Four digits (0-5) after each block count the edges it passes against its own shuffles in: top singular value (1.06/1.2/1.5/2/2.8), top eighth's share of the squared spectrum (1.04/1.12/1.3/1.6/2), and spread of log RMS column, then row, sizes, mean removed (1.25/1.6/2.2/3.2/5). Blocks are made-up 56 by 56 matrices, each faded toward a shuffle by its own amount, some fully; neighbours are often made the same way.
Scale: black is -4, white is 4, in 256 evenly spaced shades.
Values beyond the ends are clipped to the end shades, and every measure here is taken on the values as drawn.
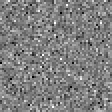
1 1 0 1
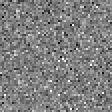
0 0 0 0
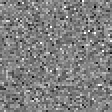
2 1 0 0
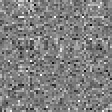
4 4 2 2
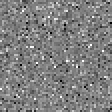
0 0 0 0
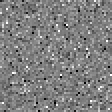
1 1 0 0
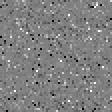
0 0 0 0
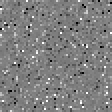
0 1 0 0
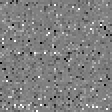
2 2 0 1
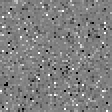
1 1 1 0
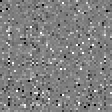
3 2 1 1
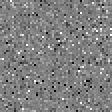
1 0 0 0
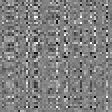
4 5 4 3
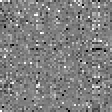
3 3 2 1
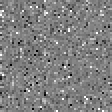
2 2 1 0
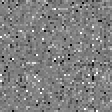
2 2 0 0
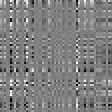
5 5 4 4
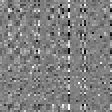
5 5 3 2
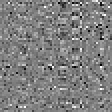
4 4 2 2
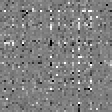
2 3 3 2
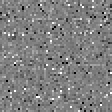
1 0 0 0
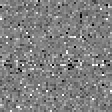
2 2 0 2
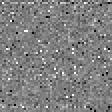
3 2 0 1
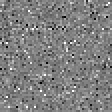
2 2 0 0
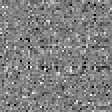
4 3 1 2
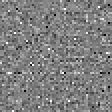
3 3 1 1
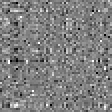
4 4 2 2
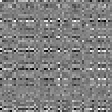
5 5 3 4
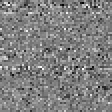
1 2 0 3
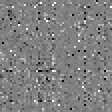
3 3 2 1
